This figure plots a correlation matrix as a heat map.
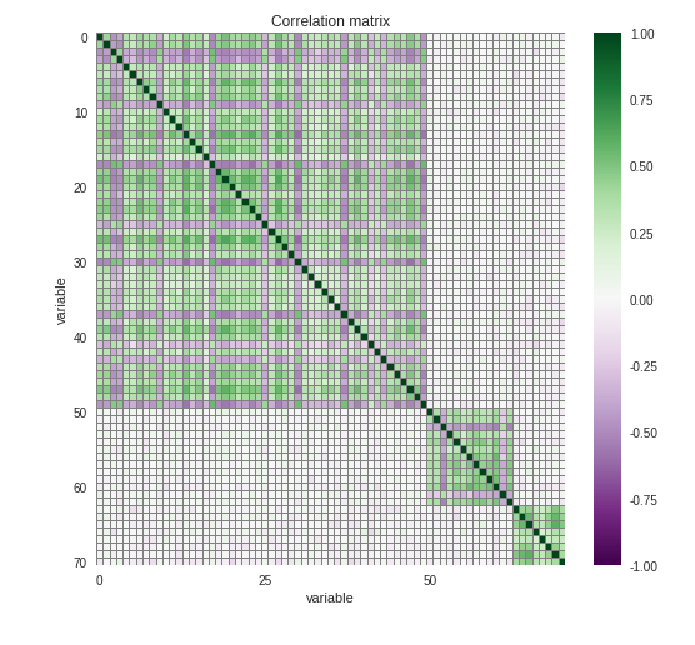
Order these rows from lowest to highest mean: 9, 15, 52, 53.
9, 52, 53, 15
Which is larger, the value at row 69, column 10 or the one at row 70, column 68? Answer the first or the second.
the second
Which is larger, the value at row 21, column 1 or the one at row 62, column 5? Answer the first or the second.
the first
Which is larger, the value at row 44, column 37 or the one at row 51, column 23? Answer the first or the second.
the second
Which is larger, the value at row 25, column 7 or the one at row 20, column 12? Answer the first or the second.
the second
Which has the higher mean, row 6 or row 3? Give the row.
6
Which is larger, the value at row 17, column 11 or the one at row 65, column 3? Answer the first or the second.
the second
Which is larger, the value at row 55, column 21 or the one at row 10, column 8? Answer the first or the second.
the second
